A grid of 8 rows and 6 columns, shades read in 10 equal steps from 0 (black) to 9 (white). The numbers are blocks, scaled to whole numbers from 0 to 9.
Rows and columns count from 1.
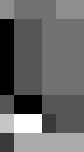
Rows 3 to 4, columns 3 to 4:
3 4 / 3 4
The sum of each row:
27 18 18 18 18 12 33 32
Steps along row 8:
up same same same same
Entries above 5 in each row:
0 0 0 0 0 0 3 5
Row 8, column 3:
6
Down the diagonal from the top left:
5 3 3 4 4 3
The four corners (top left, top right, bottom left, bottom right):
5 5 2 6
